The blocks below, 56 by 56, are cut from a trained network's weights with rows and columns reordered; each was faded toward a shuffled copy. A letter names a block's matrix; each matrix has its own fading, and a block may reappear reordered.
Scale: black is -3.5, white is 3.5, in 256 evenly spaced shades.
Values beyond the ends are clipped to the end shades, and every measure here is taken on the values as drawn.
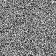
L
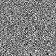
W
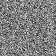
L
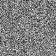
L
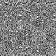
W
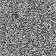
L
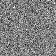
L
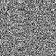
W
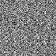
W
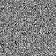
W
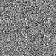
W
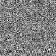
W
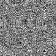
W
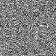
W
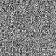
W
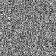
W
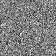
L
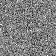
L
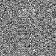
W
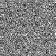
W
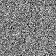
L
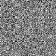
W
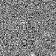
W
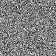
L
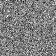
L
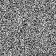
L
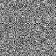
W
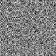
W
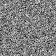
L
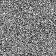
L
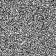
L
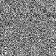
W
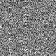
W
